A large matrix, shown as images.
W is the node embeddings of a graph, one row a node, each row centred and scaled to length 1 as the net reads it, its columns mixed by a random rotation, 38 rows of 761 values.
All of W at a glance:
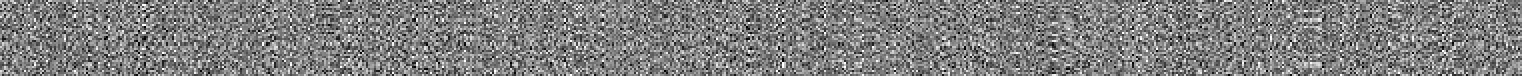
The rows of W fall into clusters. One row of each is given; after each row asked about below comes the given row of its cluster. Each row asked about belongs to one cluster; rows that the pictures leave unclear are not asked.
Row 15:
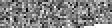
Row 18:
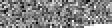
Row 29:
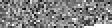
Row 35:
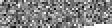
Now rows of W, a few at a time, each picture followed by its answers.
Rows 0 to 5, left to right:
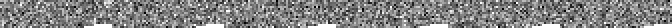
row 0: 15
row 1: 29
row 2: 35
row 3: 15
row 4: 35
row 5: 18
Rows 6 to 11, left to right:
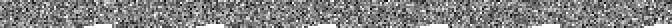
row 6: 15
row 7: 35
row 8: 35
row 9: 18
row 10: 18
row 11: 29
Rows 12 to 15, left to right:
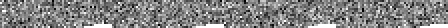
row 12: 35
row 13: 18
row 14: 18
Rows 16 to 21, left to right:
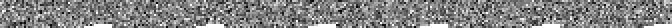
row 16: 35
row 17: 29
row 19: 18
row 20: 29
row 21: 15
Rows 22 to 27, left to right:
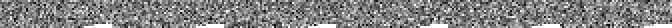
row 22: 15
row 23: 35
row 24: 35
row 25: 29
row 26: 15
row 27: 18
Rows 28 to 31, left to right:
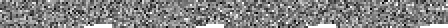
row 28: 35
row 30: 29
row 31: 18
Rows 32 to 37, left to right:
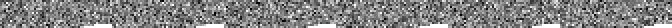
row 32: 18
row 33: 18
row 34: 15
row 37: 29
